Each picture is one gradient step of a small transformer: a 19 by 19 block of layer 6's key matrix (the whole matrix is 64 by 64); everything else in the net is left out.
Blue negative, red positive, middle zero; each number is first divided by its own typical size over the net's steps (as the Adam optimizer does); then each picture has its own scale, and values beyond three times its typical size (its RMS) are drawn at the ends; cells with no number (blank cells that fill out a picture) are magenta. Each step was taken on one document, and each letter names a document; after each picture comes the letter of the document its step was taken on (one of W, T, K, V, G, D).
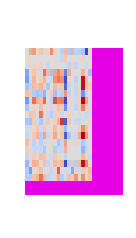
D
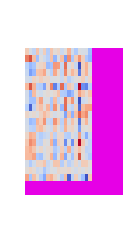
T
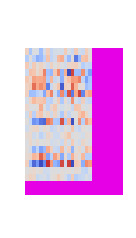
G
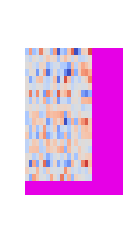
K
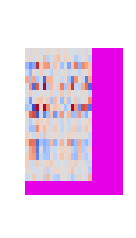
T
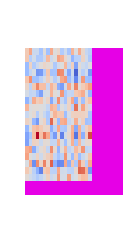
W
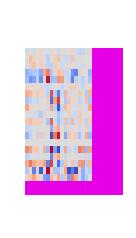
W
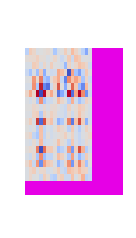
G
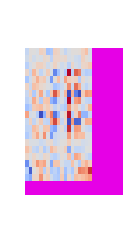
D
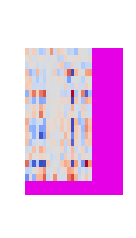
K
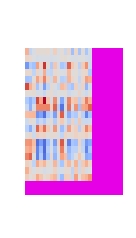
T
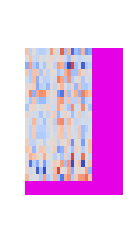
K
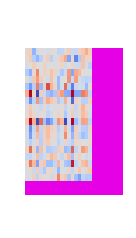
G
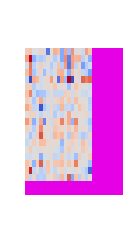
K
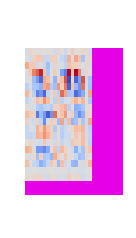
G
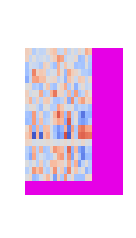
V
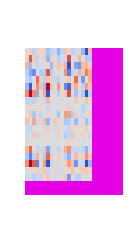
G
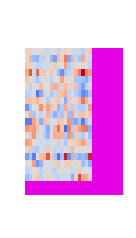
V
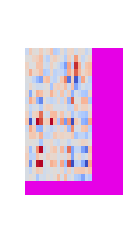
G
